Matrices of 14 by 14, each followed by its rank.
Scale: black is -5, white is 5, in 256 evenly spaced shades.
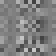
two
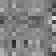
three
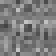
three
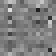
three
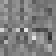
three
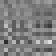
two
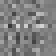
three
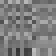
two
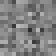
three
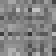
three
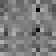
three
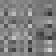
two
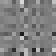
two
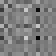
two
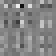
two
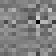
two
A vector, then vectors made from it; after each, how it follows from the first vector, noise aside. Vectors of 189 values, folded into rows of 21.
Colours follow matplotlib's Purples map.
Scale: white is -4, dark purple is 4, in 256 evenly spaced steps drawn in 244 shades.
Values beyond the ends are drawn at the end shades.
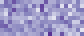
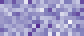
wrapped around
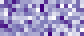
scaled up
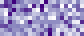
scaled up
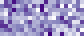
scaled up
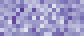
wrapped around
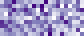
scaled up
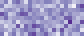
wrapped around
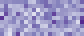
wrapped around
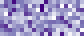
scaled up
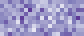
wrapped around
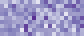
wrapped around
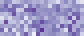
wrapped around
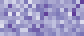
wrapped around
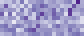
wrapped around
